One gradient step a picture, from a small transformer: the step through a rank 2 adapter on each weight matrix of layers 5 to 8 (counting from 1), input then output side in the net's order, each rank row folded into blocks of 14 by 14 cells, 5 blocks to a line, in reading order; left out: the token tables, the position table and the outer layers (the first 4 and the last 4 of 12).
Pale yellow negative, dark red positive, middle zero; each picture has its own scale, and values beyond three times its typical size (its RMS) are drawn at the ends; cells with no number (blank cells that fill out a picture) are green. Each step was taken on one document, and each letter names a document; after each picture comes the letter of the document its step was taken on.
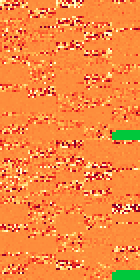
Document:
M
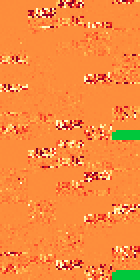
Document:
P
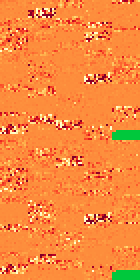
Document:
P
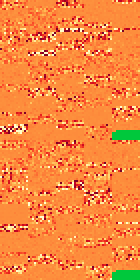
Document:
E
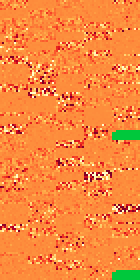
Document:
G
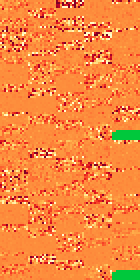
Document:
M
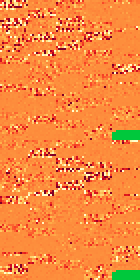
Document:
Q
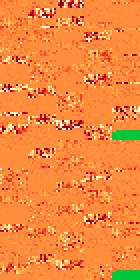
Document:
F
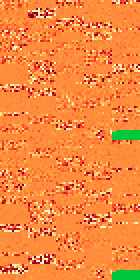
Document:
M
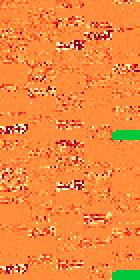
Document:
E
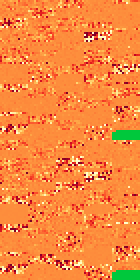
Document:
F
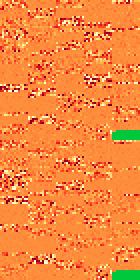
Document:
M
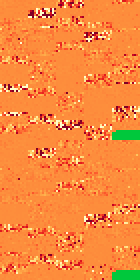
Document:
F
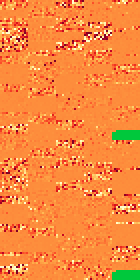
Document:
Q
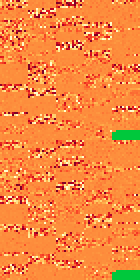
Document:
M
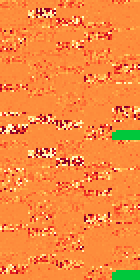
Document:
P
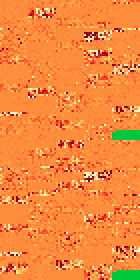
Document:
F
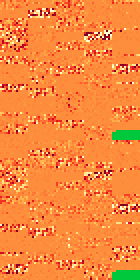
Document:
Q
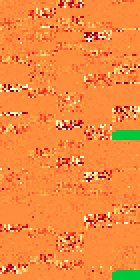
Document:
F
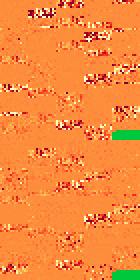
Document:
F
